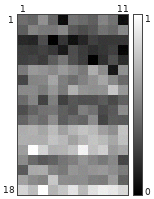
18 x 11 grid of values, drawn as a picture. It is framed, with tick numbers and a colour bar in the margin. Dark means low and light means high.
Slope: up to the bottom. Stripes: horizontal, repeating 3 times. Average level on the scale: 50%.
